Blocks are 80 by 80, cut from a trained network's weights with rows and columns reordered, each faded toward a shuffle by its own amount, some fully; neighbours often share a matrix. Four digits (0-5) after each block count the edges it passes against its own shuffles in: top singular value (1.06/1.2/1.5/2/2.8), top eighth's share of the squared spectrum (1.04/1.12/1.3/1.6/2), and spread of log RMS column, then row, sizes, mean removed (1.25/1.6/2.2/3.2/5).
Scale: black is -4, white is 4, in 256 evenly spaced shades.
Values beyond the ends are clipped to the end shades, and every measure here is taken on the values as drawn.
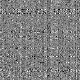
3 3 0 3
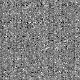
2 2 0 2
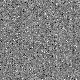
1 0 0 0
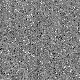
1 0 0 0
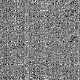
3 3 0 3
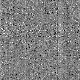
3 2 0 2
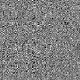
3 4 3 2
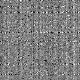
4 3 1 3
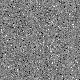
0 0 0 0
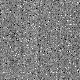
2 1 0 1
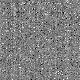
2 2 0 2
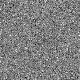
2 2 0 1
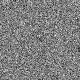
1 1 0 0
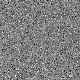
0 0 0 0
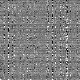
3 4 4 0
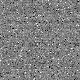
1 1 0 0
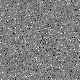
0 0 0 0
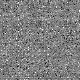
2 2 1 0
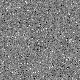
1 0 0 0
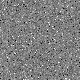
0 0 0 0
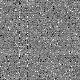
2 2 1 0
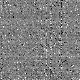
2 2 2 0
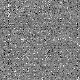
2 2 2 0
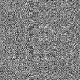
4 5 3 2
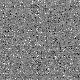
1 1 1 0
